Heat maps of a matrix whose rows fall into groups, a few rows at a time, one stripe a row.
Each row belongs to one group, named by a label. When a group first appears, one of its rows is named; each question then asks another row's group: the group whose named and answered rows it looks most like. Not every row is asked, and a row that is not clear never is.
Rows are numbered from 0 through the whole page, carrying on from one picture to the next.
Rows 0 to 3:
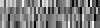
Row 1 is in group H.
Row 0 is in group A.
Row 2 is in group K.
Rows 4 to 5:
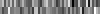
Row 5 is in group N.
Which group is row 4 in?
A
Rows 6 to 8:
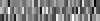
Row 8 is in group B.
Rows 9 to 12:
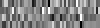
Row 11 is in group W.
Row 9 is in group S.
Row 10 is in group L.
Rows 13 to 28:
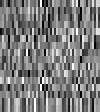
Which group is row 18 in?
K
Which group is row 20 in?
N
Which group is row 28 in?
N
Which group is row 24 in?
A
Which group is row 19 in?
K
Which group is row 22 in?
B
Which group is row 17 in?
B
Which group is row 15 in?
H
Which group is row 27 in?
N
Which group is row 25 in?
B
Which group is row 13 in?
B
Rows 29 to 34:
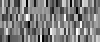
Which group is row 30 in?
W
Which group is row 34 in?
B
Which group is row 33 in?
S
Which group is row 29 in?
K
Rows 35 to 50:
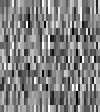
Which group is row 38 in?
N
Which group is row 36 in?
L
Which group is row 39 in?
A
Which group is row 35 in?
L
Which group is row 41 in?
L
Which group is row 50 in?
L
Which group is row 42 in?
W
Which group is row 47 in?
B
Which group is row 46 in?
N
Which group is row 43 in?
K
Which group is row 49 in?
W
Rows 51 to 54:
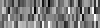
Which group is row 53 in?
N
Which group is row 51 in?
H
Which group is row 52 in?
K
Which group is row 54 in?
L
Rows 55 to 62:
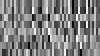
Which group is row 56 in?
A
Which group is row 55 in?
A
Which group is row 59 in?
L
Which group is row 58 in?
A
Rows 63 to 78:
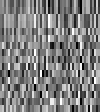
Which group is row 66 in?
L
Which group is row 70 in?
N
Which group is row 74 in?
N
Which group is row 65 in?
L
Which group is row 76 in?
A
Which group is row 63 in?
H
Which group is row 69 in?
W
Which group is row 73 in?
B
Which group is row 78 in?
A
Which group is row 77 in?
S
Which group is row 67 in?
B
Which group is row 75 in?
K
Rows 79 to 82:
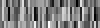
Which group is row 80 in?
K
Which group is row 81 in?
K
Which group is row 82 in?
L
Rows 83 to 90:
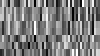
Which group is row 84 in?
A
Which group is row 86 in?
N
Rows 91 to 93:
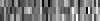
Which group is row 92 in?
B
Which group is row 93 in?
B
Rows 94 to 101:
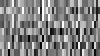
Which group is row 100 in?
A
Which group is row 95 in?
A
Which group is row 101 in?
K
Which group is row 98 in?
W
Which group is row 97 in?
B
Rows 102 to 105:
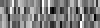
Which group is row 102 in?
L
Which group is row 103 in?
W
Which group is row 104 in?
K
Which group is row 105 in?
W
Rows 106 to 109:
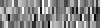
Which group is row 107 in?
A
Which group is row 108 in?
K
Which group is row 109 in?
S
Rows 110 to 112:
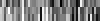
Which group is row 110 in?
W
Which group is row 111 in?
A
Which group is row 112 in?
A
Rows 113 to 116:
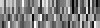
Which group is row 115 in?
B
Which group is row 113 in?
A
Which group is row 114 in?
A
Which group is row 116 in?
N
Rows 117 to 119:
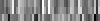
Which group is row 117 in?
L
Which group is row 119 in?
K
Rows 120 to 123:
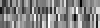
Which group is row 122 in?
L
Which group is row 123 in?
L
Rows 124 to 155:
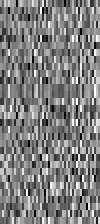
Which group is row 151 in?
N
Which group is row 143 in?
H
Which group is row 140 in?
H
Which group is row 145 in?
B
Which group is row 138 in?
B
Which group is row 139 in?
W
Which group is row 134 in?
N
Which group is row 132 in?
B
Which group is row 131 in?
N
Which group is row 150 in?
S
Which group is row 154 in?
K
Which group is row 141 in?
B
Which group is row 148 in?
A
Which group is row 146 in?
A
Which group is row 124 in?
H
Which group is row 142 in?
N
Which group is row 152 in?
H
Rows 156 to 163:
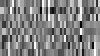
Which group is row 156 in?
L
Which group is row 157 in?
W
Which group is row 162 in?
N
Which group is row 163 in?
N
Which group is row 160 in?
W
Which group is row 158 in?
L
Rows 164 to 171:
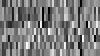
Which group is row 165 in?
H
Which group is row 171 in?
S
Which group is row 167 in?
B
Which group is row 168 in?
L
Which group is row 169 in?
K
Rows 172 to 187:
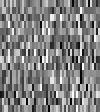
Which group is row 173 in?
W
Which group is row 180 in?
A
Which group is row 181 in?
K
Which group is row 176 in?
L
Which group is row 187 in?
S
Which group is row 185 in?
B
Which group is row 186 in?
K
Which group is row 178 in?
W
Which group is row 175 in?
A
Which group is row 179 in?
N
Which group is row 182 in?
S
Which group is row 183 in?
S
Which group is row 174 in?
S
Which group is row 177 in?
N
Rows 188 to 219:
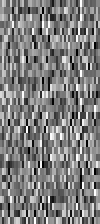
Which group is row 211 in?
B
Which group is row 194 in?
K
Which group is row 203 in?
N
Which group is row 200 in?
S
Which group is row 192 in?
A
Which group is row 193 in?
S
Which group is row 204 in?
A
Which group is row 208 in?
B
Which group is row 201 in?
A
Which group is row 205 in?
K
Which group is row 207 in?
S
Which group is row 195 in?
W
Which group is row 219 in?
N
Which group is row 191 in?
L
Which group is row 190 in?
W
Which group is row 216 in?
W
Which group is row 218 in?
K
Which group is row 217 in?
B
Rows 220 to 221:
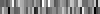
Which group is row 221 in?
K
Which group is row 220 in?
L
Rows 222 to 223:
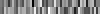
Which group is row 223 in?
L
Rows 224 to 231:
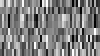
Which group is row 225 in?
H
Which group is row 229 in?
A
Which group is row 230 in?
N
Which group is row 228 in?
N
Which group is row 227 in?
K
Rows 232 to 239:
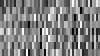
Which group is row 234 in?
L
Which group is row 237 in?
L
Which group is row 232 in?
B
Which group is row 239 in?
N
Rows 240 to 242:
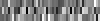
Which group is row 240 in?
N
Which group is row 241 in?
K
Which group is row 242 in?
L
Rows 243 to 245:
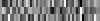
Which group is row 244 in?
W
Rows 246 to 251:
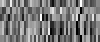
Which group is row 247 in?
S
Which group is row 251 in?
H
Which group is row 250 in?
W
